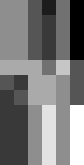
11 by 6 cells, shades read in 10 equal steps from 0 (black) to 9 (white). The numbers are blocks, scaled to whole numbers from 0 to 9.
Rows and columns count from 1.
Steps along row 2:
same down down up down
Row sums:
18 19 19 19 32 25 25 31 31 31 31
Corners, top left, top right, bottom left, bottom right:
5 0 2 9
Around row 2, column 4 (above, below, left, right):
1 2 3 4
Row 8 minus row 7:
0 -1 -1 2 0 6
